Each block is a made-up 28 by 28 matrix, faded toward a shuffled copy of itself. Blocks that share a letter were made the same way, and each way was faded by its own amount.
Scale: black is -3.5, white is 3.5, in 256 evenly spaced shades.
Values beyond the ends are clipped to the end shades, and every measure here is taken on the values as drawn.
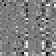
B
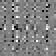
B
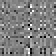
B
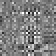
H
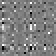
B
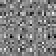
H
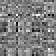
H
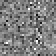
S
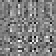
H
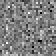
S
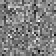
S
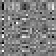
B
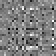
H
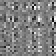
H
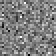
S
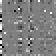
B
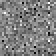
S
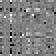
B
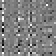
B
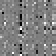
B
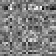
H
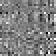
H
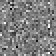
S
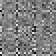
H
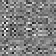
H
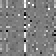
B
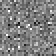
S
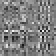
H
